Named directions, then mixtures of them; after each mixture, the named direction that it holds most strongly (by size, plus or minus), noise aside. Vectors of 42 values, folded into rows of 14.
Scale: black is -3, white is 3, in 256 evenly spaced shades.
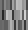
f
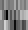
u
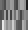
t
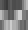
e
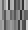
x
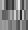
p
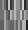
x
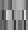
f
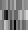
u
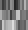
e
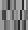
x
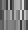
x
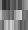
e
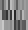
u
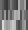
t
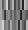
x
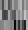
u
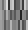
x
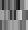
e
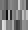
t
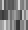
p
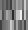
f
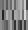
f
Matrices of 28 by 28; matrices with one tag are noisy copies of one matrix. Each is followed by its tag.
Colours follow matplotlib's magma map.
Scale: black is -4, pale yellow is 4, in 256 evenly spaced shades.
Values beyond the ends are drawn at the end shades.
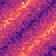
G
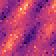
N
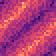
G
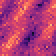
N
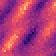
N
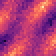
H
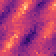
N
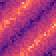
G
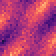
H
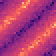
G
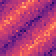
G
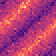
G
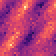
N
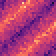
G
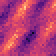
N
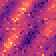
N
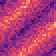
G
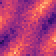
H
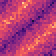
G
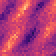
N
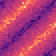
G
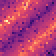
G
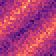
G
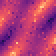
H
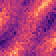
H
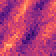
N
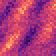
N
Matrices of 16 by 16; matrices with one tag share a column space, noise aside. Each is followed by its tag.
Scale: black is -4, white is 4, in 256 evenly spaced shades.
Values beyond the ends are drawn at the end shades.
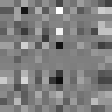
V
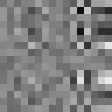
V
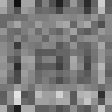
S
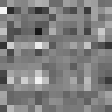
V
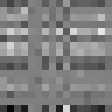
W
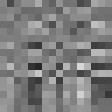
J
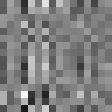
S
